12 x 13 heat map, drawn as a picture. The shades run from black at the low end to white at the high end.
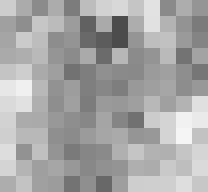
Roughest part: top middle. Odd patch: rougher, in the top middle. Ninth with the highest average: bottom right. Calmest part: centre.
